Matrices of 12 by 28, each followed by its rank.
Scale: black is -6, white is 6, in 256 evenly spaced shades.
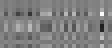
one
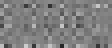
two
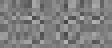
two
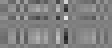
one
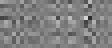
two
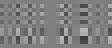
one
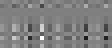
one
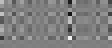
one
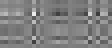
one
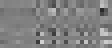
two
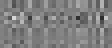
two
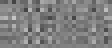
two
